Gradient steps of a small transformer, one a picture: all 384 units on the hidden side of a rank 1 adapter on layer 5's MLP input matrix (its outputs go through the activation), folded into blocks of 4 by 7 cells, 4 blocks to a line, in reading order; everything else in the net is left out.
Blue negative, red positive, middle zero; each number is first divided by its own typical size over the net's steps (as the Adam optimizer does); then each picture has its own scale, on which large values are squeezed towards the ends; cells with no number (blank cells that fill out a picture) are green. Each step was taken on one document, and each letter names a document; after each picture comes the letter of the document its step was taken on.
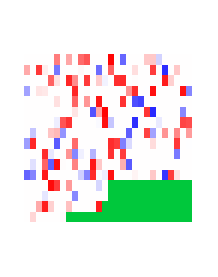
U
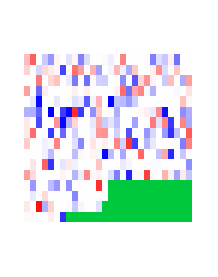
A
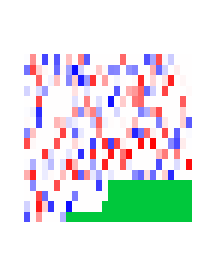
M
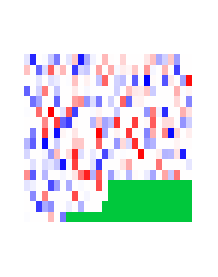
A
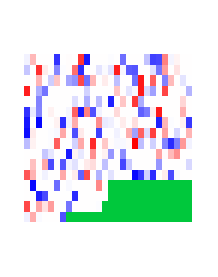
M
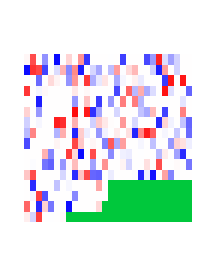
M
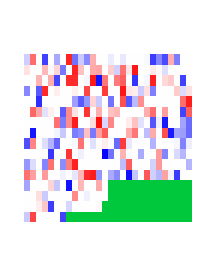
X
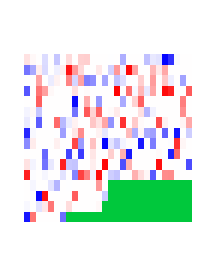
M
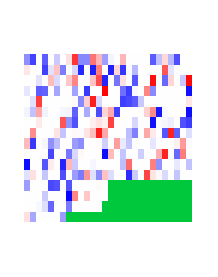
X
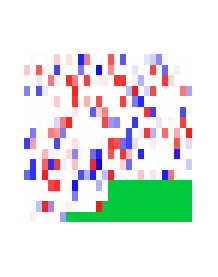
U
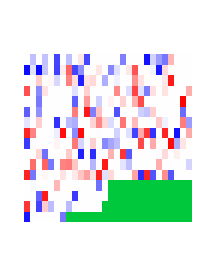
M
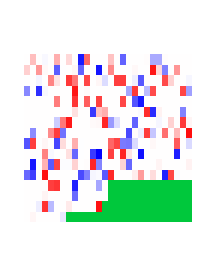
U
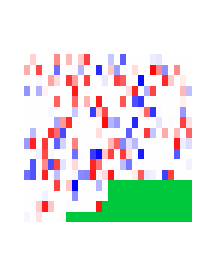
U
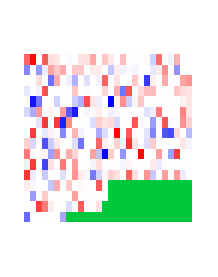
A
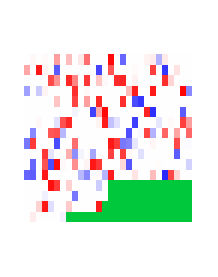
U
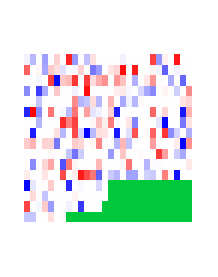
X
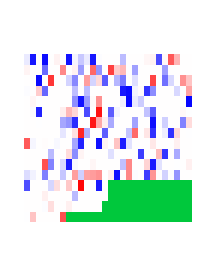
X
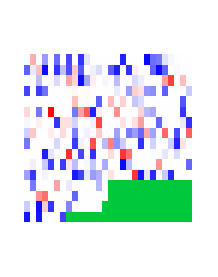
M
